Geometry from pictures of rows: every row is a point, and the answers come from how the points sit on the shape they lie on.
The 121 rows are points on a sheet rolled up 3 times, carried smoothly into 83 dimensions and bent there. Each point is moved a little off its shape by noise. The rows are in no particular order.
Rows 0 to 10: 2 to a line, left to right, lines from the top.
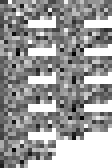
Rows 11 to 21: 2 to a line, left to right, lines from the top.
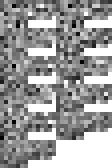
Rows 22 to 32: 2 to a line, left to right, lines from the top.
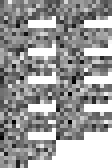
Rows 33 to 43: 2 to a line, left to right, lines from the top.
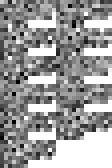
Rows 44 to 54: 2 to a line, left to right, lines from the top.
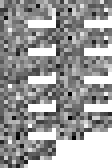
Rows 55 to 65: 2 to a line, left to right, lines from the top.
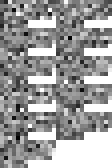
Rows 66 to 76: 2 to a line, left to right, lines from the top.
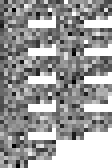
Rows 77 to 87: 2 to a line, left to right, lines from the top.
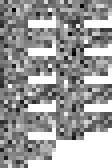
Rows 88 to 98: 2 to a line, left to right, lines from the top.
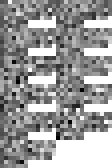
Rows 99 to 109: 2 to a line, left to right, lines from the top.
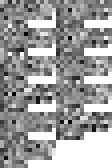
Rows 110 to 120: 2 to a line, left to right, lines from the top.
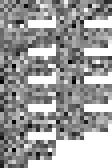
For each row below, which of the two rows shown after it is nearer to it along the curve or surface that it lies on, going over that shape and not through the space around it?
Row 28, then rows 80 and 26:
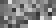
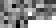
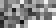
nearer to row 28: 80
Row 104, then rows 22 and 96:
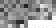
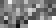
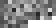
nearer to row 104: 22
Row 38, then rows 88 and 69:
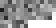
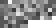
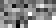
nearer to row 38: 88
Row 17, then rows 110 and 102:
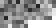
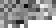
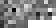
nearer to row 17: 110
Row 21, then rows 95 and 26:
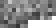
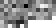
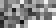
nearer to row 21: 95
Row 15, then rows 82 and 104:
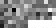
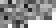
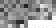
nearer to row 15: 82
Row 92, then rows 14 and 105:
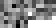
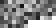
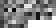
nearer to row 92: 14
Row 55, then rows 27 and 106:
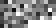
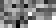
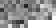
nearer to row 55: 27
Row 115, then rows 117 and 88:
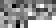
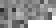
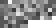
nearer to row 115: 88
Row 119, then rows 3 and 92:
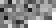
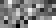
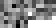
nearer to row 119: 92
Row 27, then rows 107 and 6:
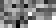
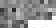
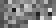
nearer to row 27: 6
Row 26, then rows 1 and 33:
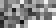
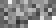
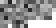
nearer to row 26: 33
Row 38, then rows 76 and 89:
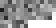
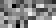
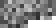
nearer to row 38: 89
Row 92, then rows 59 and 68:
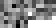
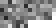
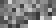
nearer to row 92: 68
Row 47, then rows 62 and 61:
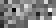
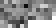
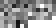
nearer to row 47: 62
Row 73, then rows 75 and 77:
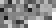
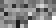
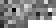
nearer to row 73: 77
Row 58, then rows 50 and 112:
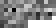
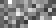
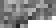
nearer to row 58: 50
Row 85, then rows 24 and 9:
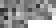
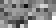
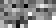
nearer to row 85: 24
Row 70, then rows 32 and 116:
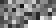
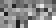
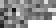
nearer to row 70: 116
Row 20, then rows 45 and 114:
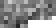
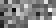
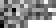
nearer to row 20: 45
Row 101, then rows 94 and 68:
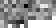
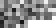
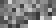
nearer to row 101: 68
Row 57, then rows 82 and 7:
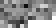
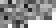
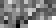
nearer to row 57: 7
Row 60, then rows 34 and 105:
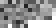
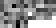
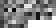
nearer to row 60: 34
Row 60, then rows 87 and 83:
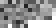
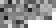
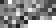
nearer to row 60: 87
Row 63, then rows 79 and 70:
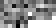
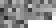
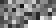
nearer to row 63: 70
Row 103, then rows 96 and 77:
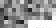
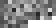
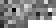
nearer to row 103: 77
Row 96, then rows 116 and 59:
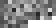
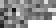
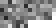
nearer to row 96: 116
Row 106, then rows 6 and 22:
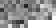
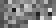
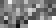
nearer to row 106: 22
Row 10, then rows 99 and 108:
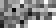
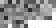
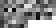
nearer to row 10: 108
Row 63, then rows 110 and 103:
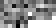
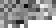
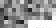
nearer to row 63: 110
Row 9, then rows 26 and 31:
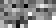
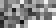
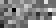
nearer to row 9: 31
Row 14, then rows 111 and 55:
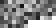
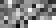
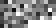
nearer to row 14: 55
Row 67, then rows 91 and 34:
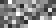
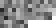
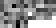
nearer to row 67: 34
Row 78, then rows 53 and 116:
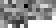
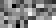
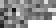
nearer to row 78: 53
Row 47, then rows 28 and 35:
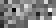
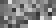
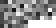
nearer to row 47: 28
